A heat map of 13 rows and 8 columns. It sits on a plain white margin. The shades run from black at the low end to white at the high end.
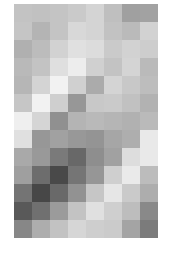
The grain runs diagonally up to the right. The halves do not mirror each other. On average the colour sits 70% of the way up the scale. The ninth with the lowest average is the bottom left.
